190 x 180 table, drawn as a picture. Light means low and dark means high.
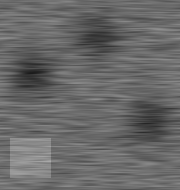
Mirror symmetry: none. Ninth with the lowest average: bottom left. Odd patch: lower, in the bottom left. Bumps: three.
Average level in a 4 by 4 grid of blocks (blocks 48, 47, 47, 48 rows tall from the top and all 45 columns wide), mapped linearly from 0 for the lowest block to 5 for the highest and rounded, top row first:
2342 | 5332 | 2235 | 0222
